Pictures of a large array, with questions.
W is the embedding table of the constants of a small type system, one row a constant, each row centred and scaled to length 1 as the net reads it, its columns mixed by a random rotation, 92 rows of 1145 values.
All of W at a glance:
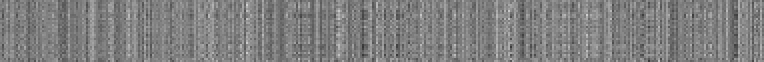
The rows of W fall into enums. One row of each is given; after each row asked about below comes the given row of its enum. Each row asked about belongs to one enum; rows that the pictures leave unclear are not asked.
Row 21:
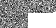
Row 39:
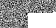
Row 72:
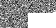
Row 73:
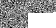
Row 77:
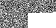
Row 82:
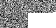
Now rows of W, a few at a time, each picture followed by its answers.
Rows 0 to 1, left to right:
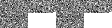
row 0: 21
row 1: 21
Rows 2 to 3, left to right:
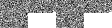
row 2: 39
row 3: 72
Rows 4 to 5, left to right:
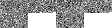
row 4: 77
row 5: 73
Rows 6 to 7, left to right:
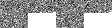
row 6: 77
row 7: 72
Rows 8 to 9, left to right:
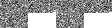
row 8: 72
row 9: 77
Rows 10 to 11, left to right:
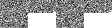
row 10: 39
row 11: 72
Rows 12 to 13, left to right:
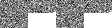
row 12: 21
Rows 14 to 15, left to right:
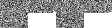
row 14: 39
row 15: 82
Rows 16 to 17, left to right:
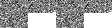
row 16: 72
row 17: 72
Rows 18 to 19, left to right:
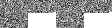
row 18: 82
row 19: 39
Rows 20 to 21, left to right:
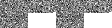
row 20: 21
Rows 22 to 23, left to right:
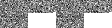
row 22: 21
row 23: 21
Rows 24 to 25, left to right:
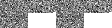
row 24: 21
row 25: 21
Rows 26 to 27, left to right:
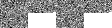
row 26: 73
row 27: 72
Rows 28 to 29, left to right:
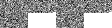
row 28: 82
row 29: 72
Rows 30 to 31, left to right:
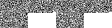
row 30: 39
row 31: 77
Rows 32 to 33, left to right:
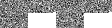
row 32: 21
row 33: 39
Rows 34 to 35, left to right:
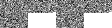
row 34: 82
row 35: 72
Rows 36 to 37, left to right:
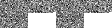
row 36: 21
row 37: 21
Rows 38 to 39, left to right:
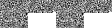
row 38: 39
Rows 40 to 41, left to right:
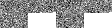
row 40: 77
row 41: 73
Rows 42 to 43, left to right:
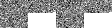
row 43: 73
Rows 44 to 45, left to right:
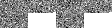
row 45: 73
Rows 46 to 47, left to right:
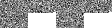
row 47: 39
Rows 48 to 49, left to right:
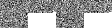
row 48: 39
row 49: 82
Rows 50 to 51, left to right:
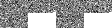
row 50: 72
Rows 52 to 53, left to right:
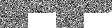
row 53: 72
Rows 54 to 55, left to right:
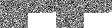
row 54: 77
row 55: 72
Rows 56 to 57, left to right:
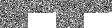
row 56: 21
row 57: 77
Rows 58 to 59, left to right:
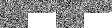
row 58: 82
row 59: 73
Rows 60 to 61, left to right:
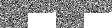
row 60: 72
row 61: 21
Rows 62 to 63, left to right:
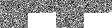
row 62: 77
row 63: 72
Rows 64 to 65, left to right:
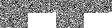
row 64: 72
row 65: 77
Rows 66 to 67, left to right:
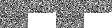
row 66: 21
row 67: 21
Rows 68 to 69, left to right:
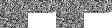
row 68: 82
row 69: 82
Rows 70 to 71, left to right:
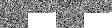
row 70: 82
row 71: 73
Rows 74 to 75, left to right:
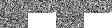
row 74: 82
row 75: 21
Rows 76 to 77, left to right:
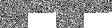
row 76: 21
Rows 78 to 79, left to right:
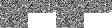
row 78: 72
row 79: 72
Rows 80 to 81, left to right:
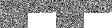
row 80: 77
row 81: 21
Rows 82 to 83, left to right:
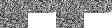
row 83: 82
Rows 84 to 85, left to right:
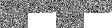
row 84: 77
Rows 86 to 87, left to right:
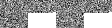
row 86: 82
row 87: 39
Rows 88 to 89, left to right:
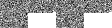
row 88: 39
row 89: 72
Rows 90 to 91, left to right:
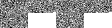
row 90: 73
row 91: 77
